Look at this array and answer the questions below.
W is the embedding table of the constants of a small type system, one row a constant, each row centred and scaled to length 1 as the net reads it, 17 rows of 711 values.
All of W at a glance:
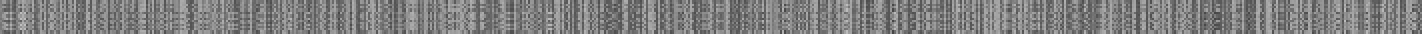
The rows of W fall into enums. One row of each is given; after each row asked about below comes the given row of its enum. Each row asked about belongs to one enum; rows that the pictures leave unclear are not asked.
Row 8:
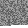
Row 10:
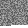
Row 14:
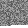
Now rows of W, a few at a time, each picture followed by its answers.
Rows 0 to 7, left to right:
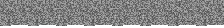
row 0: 8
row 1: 8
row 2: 10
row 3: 8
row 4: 10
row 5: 10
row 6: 14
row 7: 8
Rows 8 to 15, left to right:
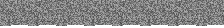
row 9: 14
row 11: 8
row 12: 14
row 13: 8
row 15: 10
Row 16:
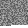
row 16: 10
